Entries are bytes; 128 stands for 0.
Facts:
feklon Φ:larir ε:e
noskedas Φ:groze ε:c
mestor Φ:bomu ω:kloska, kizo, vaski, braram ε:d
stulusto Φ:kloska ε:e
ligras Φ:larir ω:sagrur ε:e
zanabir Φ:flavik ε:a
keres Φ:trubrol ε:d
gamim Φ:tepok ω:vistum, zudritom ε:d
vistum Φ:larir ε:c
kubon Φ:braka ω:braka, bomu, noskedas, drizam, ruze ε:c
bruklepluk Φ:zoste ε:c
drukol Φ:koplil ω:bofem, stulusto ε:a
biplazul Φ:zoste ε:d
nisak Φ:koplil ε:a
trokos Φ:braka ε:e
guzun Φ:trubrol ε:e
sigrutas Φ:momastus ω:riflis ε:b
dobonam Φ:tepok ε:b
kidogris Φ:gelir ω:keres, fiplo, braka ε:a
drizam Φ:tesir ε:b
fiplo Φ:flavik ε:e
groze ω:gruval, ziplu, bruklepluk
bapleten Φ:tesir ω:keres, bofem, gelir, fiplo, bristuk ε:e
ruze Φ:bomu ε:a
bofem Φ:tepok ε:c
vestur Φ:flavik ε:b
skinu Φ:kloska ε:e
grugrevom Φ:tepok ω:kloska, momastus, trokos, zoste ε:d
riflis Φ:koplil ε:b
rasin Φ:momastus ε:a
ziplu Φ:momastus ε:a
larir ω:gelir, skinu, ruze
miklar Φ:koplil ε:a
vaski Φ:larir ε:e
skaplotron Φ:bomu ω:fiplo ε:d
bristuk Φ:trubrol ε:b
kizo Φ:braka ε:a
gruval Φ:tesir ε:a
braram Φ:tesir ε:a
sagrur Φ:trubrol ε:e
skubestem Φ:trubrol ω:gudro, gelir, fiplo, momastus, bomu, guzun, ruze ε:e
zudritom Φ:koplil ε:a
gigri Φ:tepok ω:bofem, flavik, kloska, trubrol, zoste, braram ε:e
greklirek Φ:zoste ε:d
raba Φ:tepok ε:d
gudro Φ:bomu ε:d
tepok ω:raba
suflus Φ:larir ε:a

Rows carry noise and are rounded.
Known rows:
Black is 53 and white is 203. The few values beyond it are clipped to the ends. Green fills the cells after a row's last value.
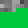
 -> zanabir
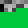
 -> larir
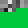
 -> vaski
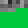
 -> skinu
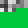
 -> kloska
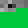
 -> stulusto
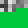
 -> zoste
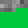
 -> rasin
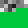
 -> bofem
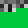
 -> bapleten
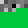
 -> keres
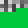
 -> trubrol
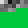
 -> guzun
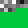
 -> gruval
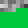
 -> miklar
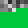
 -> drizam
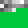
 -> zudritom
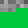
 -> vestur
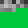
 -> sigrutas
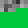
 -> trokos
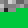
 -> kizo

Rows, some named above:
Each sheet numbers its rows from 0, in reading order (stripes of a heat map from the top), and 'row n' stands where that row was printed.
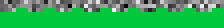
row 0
noskedas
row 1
trokos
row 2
keres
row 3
ziplu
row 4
bofem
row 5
grugrevom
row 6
gudro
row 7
drukol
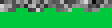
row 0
raba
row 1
ligras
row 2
noskedas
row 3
guzun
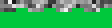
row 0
mestor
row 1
tesir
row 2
koplil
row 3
drizam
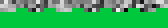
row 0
riflis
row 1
vaski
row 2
riflis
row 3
vaski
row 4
groze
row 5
vistum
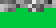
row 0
dobonam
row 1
bruklepluk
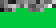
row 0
kubon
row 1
ruze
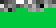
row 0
gamim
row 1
bristuk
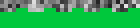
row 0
feklon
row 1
riflis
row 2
kidogris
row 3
sagrur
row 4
gigri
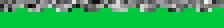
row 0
skaplotron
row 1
bomu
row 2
tepok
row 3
skubestem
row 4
riflis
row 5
dobonam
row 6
suflus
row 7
braram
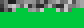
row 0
kubon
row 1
fiplo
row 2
momastus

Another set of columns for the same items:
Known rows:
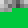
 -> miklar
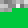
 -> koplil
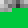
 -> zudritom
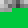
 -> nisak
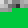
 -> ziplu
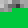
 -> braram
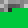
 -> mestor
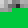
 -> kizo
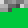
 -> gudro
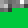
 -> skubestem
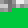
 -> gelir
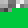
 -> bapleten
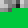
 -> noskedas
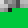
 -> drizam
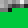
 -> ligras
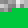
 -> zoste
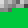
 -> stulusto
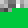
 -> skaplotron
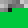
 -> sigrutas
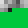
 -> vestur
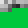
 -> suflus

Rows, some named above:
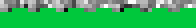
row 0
skinu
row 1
gamim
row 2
drizam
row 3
keres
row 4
larir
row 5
bapleten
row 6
keres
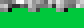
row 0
larir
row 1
trokos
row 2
dobonam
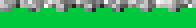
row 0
bruklepluk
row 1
fiplo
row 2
ruze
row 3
kubon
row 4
gigri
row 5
tepok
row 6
raba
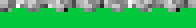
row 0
bapleten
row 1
bofem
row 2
drizam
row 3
noskedas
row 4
groze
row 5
drukol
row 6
drizam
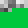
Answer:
kidogris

